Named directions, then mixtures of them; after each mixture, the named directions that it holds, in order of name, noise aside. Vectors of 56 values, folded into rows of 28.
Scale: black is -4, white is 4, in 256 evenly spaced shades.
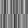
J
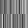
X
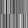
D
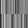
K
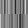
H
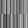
D, X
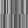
H, J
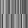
J, K, X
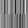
H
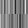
H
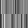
K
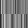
K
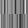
H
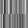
H, J, X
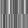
D, H, J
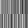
J, X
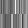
H, K, X
